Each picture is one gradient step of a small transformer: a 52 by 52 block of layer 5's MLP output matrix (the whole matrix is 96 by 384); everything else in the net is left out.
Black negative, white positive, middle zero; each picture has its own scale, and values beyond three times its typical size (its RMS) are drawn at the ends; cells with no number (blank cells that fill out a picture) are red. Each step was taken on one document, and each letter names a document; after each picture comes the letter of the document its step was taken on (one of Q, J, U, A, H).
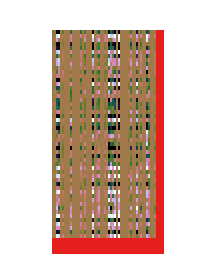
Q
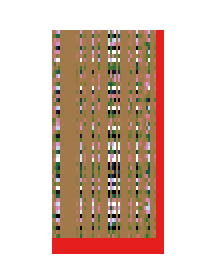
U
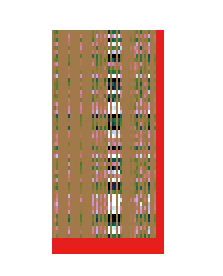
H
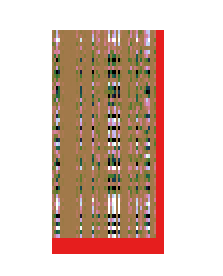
U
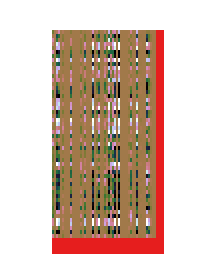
Q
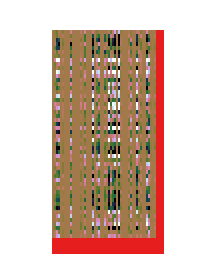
Q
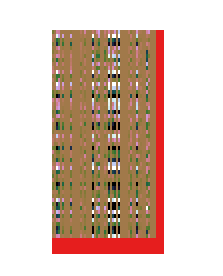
Q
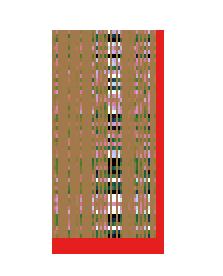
H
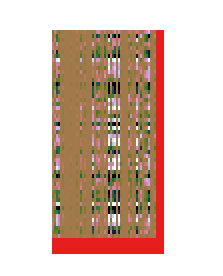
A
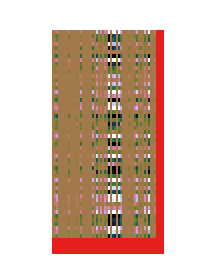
H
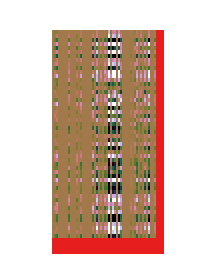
H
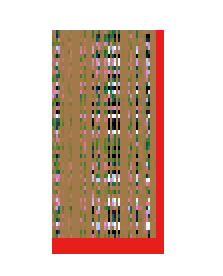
A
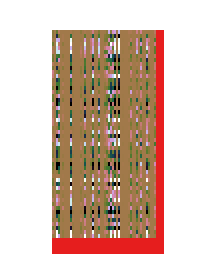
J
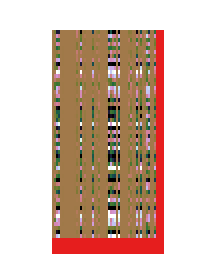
U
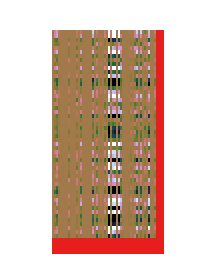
H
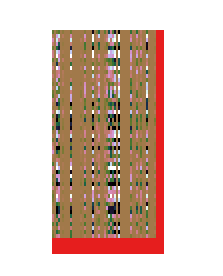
J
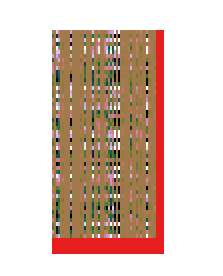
J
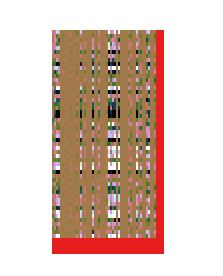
U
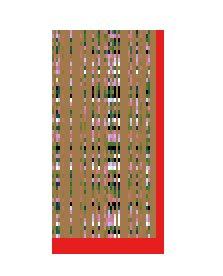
Q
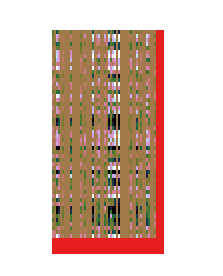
Q
